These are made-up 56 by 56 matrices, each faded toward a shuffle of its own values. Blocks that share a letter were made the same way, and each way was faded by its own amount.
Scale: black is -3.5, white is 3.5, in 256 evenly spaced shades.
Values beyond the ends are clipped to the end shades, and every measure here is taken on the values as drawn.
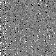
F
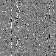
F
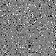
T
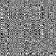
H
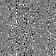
F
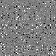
T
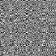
H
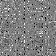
T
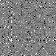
T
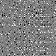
T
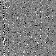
F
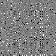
T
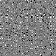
T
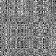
H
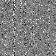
F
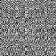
H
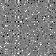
T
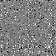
T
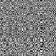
H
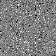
F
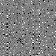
T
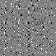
T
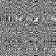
H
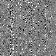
F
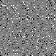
T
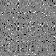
T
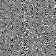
F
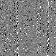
F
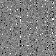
F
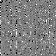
T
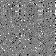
T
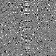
T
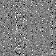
F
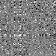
T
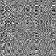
H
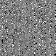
F
